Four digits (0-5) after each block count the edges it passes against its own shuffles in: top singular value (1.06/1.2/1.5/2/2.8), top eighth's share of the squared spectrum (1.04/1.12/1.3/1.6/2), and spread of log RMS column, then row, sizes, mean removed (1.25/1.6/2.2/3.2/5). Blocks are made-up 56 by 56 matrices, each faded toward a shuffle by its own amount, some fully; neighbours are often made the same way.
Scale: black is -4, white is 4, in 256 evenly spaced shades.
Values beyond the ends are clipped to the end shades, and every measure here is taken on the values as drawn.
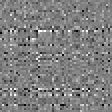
4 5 2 3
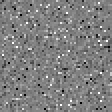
0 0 0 0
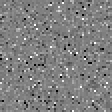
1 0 0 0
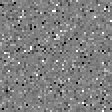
2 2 0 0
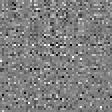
4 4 2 2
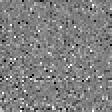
3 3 0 1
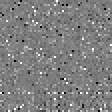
3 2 0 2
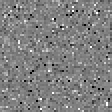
2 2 0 1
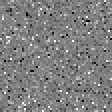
1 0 0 0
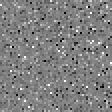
0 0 0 0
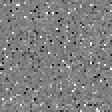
1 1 0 0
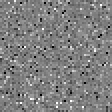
2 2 0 0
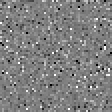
1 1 0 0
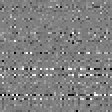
4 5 1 3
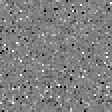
2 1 0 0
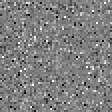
1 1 0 0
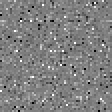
2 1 0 0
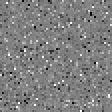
0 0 0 0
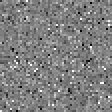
1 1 0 0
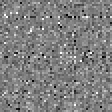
3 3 1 2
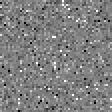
1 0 0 0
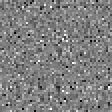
2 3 0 1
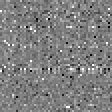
3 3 1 2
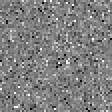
1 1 0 0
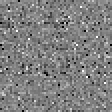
3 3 0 1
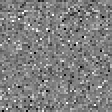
2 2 0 1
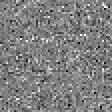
2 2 0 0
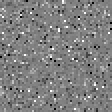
2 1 0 0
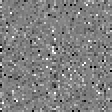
3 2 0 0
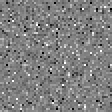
2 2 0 0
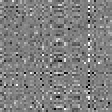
5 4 3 2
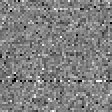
2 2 0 2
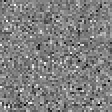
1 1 0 2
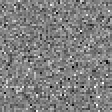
1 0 0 1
